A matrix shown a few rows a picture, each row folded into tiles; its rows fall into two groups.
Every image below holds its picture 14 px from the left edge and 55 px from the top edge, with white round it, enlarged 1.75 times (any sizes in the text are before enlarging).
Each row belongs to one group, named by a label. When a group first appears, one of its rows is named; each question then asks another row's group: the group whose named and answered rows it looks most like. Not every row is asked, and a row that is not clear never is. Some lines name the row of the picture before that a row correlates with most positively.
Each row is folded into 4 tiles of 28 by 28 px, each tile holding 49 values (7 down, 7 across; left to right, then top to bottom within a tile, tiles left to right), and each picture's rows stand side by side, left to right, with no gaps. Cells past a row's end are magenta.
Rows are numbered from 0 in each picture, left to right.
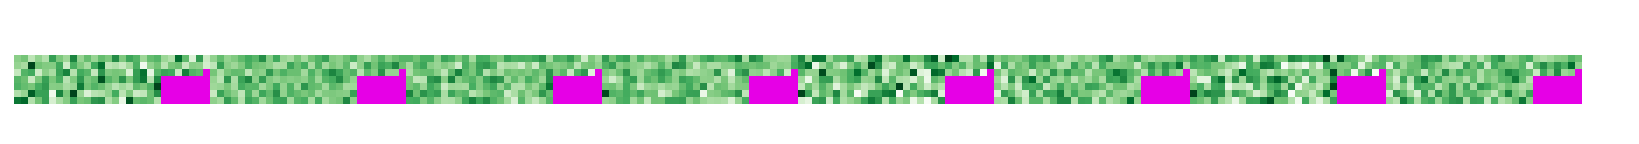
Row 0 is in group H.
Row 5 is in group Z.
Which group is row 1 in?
Z
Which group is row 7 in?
Z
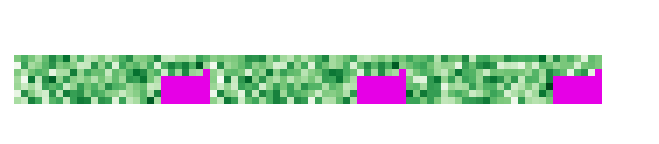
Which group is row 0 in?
Z
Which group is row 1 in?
Z
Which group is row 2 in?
H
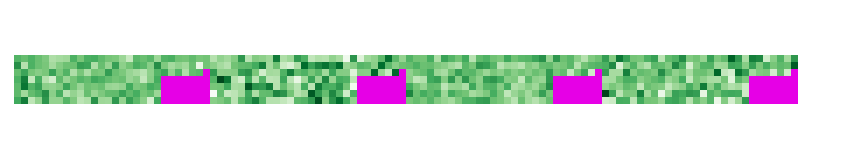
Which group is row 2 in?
H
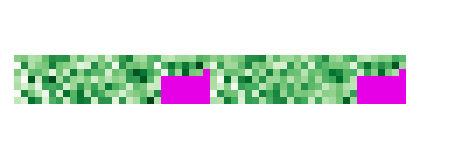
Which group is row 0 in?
Z
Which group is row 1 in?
Z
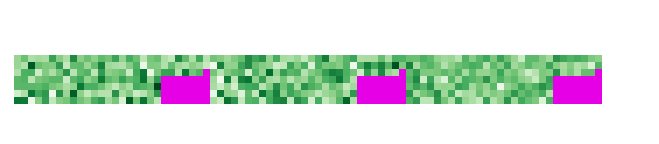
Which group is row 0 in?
H
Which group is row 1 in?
Z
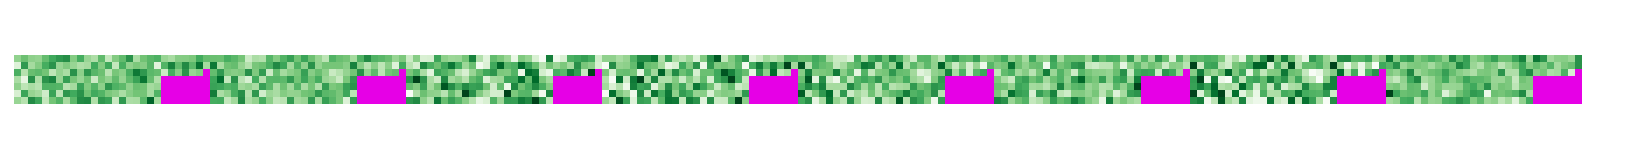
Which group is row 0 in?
Z
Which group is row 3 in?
Z
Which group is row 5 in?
H
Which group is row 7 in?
H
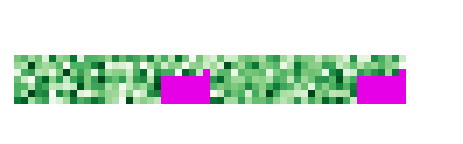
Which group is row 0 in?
H
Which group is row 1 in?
H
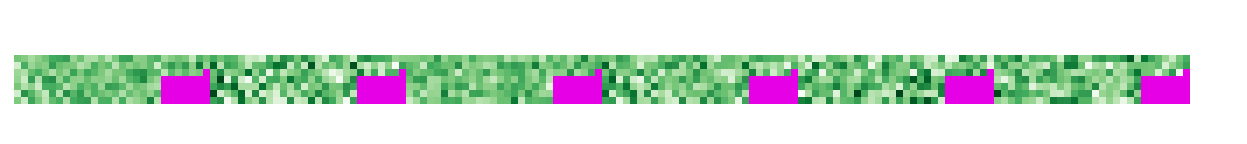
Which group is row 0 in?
Z
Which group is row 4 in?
H
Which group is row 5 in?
H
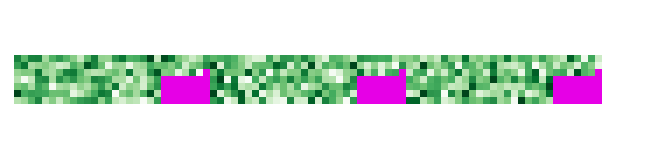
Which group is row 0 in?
H
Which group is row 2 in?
H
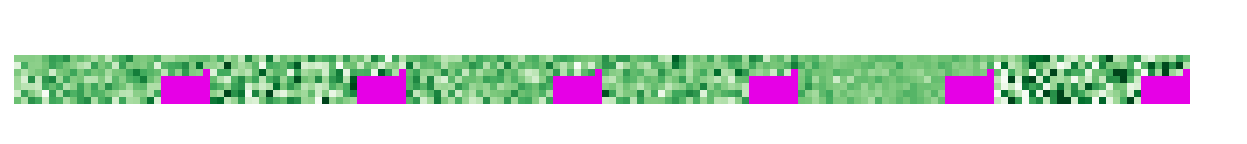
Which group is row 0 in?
Z
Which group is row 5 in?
Z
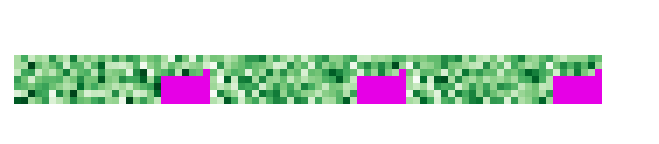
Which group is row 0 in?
H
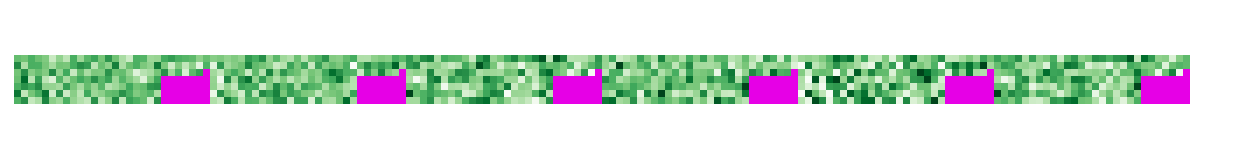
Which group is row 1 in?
Z
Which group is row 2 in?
H
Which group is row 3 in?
H
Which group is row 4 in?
Z
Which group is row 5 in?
H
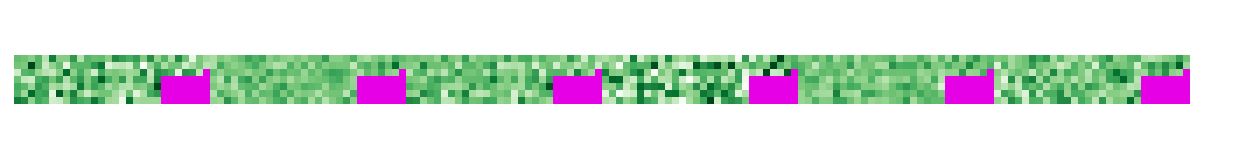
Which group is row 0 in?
H
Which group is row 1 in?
Z
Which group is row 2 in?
H
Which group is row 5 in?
Z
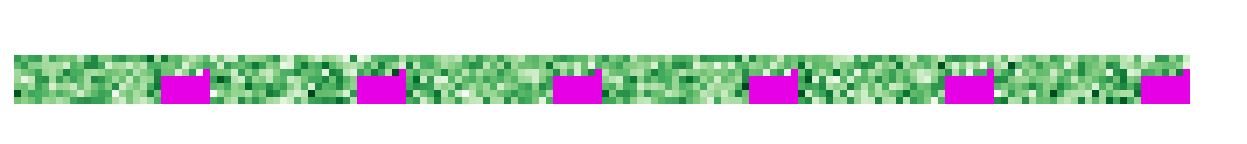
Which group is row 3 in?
H
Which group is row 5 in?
H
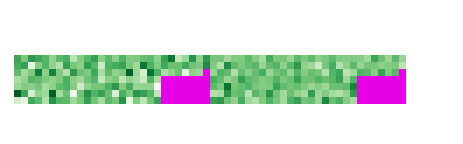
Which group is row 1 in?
H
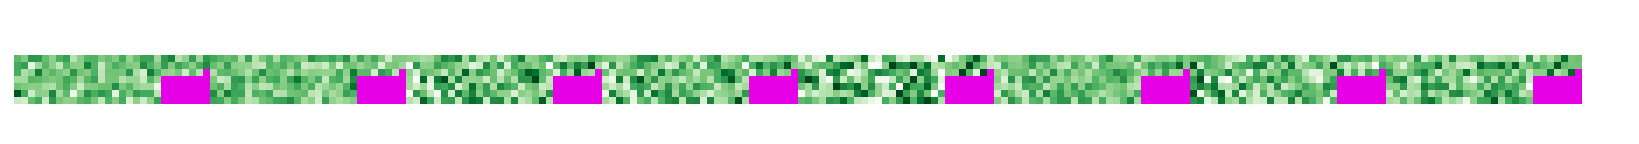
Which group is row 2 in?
Z
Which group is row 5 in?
Z
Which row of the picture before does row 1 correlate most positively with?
1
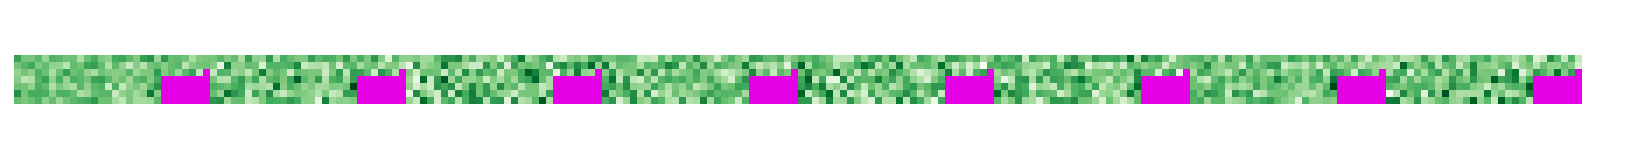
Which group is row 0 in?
H
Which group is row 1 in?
H
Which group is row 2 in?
Z
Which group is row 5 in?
H
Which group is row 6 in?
H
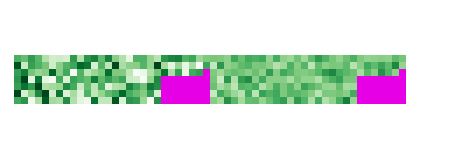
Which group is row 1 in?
Z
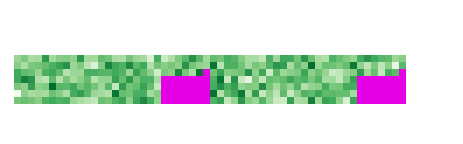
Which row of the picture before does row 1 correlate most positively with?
0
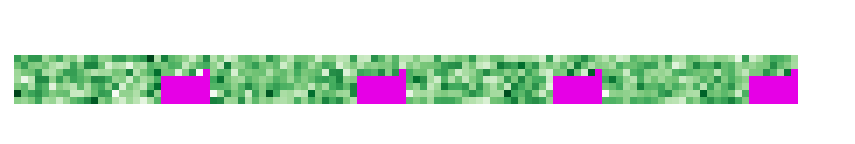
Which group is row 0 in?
H
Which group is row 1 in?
H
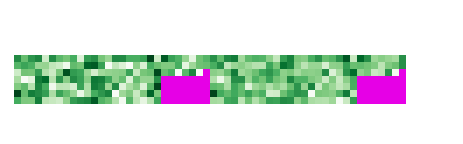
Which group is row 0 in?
H
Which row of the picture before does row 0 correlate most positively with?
0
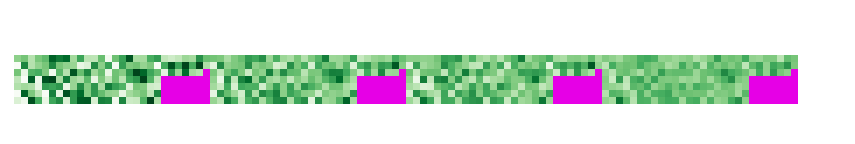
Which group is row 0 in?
Z
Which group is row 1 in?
Z
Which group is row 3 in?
Z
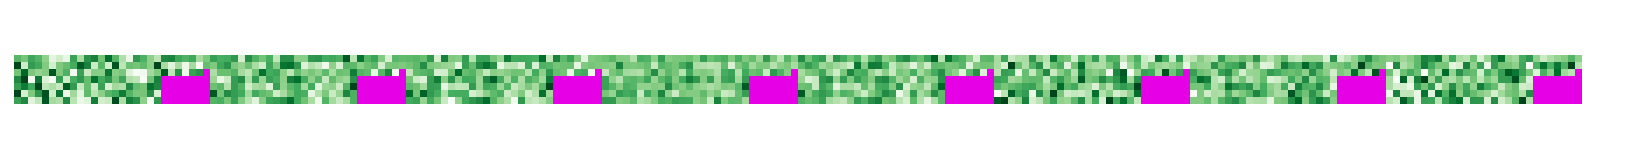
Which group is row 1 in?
H
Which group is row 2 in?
H
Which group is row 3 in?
H
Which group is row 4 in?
H
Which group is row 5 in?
H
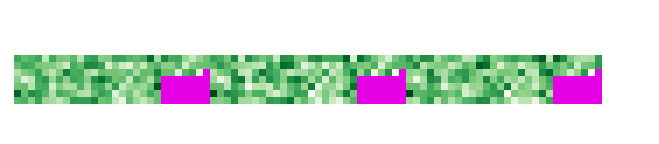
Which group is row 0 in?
H
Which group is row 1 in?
H
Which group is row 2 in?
H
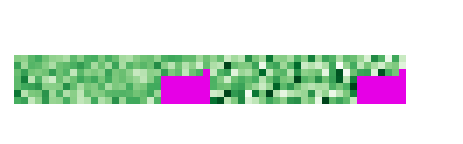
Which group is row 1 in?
H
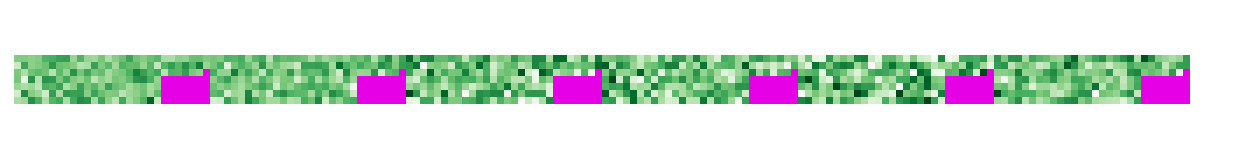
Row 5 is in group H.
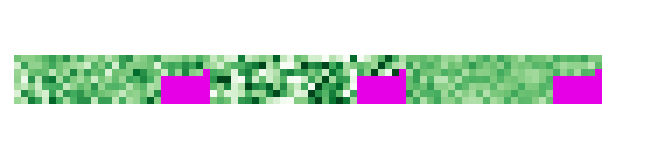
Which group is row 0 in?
Z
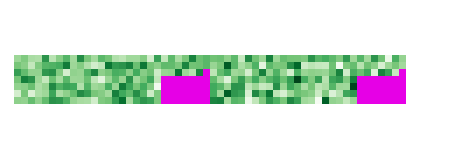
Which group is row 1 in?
H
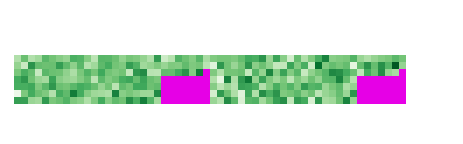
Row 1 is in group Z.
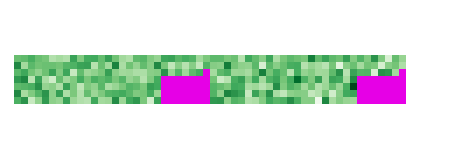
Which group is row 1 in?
H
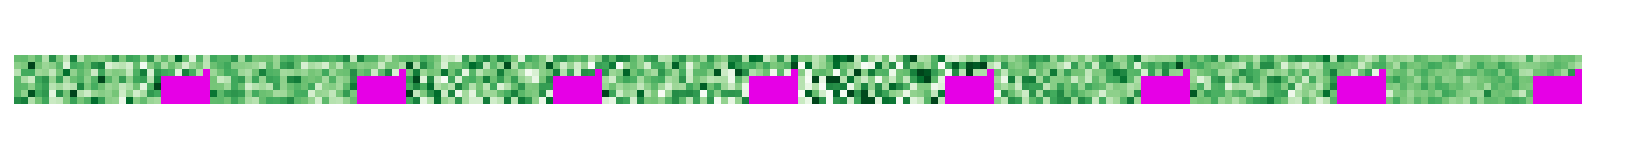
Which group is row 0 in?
H
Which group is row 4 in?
Z
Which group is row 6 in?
H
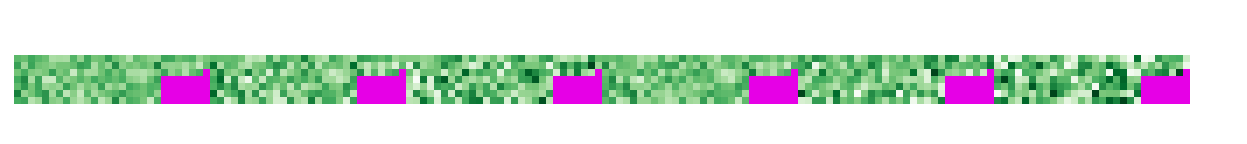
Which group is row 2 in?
Z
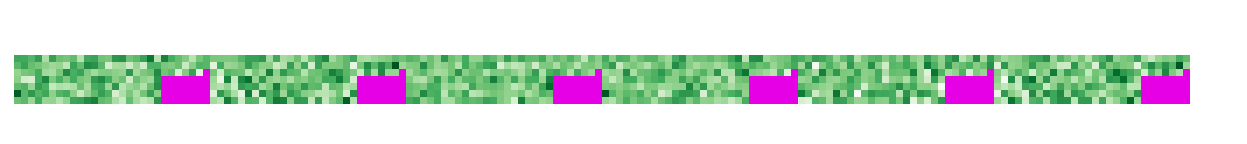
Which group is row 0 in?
H
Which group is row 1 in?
Z
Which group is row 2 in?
H
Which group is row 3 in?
H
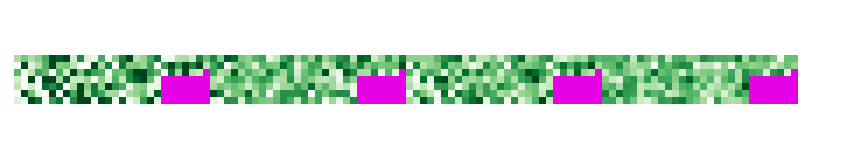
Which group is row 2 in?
Z
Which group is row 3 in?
H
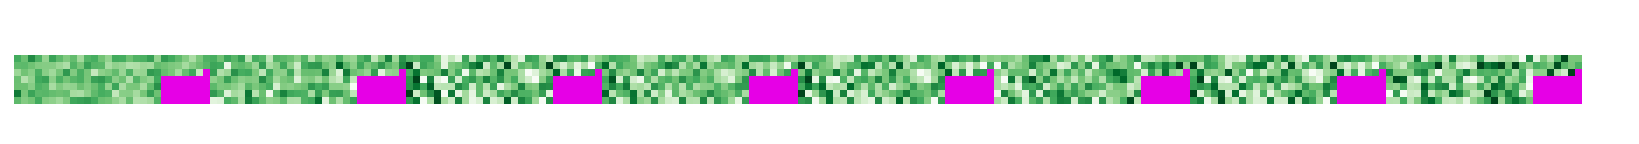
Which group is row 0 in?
H
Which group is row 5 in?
Z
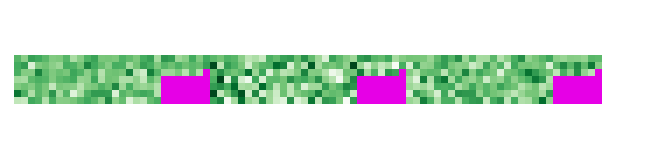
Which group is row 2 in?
Z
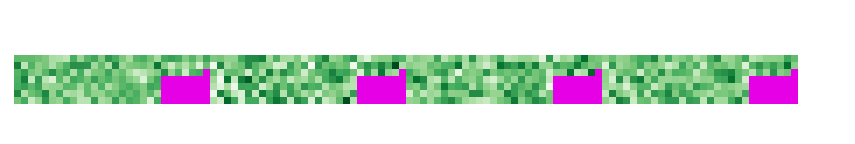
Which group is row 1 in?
Z
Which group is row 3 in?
Z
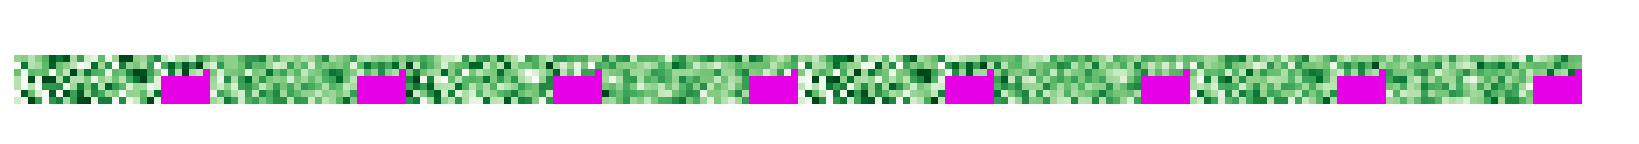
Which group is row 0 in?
Z
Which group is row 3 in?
H
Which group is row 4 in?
Z
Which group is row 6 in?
Z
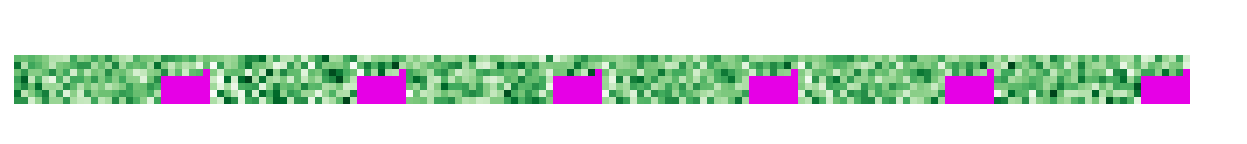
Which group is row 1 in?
Z
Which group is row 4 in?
Z
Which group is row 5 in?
H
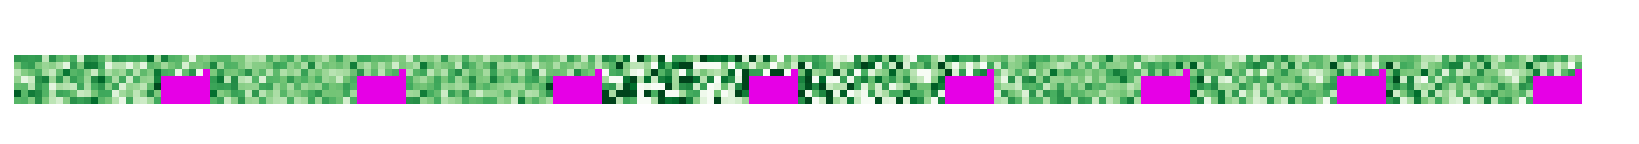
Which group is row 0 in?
H
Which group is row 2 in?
H
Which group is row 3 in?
H
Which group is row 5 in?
Z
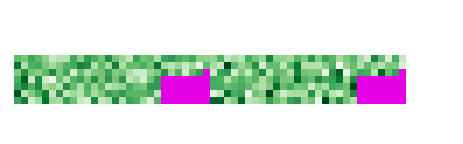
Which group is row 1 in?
H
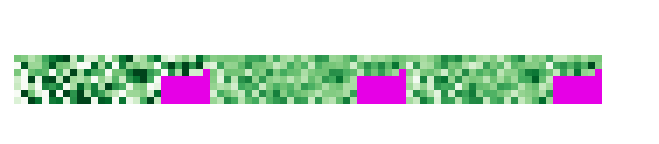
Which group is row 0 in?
Z
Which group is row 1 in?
Z
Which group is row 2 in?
Z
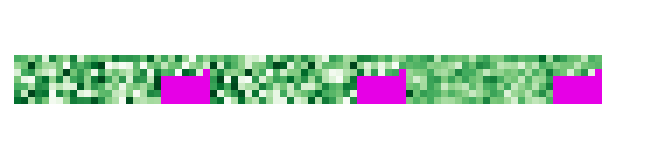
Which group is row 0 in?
H
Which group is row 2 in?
H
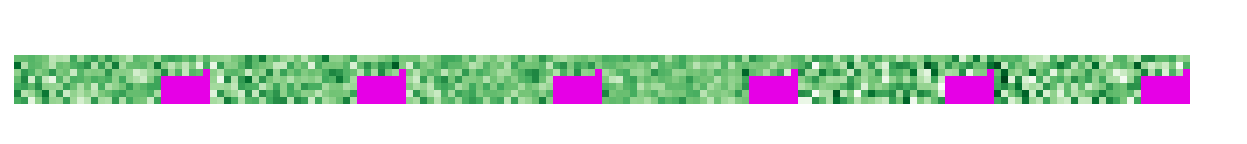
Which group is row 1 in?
Z
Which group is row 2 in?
Z
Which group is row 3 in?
H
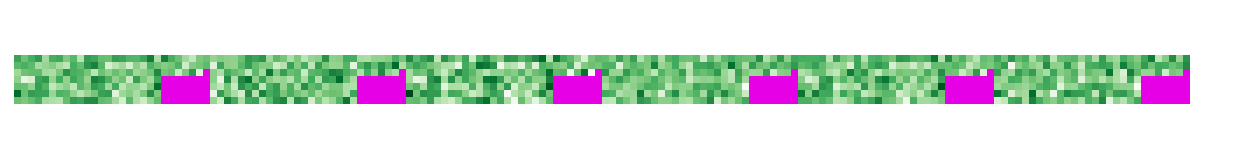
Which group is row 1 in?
Z
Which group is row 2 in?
H
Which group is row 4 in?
H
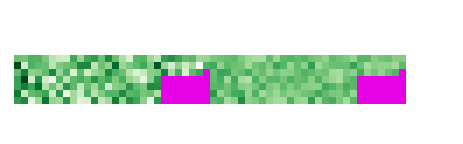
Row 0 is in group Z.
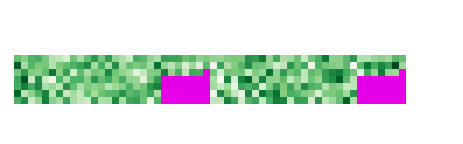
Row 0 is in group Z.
